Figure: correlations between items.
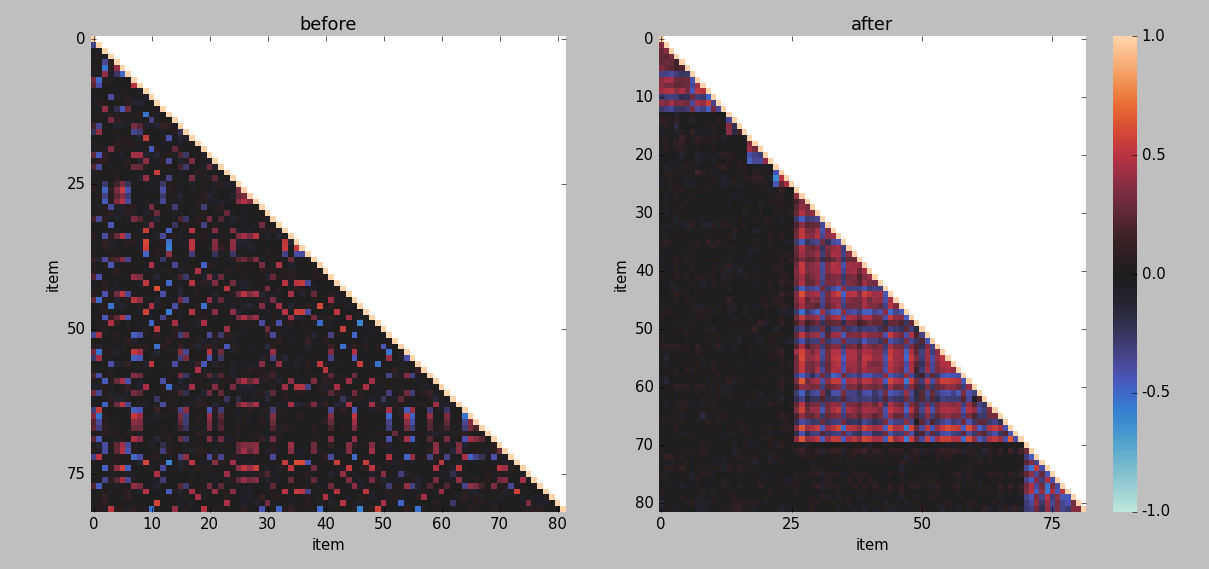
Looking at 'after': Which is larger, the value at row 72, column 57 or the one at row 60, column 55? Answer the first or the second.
the second
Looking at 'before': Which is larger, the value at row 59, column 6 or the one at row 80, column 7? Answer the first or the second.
the second
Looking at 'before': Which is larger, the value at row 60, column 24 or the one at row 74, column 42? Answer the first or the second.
the first
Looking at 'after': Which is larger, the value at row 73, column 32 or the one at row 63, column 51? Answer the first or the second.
the second
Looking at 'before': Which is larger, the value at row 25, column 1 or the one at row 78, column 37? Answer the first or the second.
the first
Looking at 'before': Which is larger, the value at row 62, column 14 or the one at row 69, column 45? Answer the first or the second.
the second
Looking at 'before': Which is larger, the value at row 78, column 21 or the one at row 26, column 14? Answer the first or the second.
the first
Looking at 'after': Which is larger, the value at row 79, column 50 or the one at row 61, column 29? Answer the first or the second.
the first
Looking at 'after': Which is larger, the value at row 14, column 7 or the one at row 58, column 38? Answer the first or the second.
the first
